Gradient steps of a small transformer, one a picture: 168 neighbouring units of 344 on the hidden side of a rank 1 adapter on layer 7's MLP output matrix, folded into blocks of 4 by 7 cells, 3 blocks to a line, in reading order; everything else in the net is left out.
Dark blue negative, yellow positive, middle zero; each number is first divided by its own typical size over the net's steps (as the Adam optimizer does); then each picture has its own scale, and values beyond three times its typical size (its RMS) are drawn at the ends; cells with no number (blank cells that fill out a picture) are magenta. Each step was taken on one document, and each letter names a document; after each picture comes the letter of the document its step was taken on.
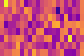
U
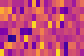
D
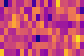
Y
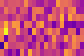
Y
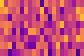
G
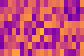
G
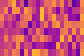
U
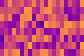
G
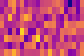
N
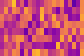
U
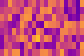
G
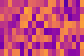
G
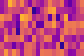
D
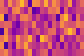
D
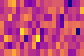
N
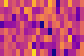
Y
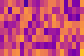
U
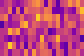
D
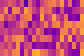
U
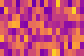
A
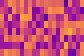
D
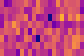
Y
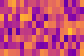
N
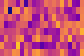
U
